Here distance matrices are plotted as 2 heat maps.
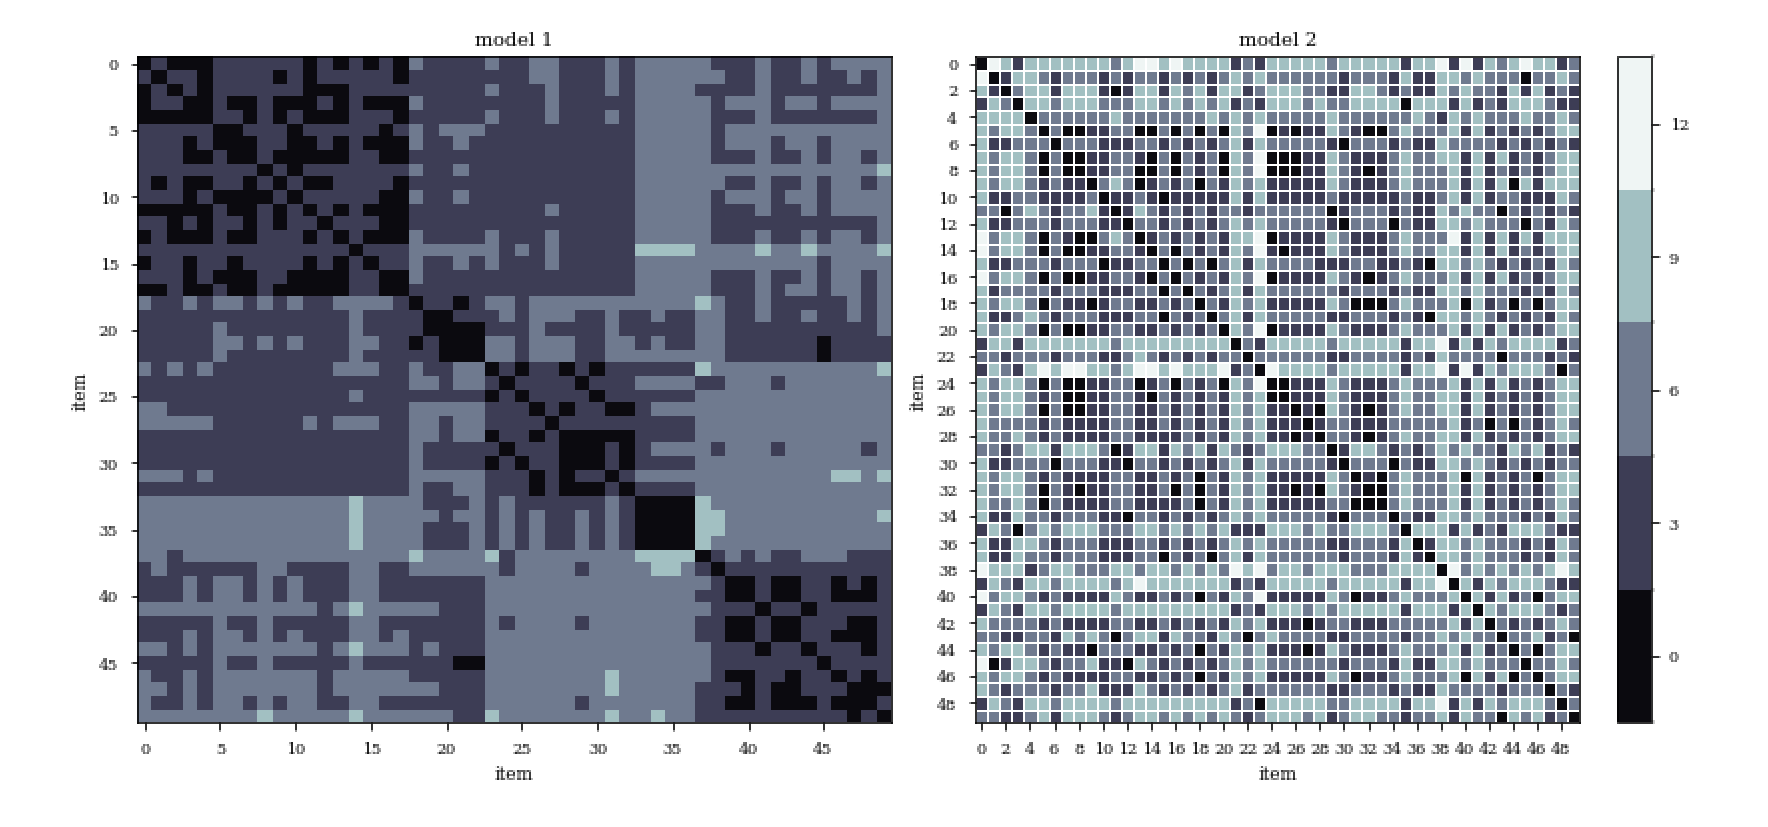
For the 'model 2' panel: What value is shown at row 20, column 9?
3
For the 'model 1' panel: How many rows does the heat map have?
50
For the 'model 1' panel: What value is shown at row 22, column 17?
3
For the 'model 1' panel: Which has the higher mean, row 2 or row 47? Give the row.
47
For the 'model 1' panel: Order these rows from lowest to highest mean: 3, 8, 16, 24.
16, 3, 24, 8
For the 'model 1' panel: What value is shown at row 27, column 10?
3
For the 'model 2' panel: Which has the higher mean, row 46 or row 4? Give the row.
4
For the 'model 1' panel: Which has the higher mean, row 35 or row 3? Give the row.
35
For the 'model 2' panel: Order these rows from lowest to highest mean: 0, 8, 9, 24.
8, 24, 9, 0
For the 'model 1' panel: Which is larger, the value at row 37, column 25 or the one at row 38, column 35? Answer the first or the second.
the second
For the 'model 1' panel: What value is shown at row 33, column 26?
3
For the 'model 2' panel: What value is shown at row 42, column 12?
6
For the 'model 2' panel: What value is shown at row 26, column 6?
6
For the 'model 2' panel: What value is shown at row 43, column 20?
9
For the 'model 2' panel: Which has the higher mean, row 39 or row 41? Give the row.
39
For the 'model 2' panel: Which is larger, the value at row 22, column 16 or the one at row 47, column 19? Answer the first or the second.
the first
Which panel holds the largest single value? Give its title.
model 2
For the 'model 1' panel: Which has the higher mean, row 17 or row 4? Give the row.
4
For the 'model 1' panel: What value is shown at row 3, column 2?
3
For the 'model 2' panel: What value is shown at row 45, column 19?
3
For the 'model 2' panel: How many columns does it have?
50
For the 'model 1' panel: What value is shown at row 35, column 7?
6
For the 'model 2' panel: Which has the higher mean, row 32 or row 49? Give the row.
49
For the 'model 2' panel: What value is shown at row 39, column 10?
9
